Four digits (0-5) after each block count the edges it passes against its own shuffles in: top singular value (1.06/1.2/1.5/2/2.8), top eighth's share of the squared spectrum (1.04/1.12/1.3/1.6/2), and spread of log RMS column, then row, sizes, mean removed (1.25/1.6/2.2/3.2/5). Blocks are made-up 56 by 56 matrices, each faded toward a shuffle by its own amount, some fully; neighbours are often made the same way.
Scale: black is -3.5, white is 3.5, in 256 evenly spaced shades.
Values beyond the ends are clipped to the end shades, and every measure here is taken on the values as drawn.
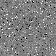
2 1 0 0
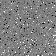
1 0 0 0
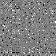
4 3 1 2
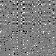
4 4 2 2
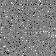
3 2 0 0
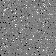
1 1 0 0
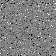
2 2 0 1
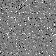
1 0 0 0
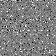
1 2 0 2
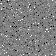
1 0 0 0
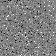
0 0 0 0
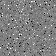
0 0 0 0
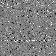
2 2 0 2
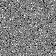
0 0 0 0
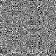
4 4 2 2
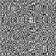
4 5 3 3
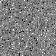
3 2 0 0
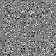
4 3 2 2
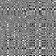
5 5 3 3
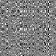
4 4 3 2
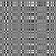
5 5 4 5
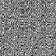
4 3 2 2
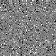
3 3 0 1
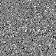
3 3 1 1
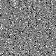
2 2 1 1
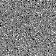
1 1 1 1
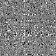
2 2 2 3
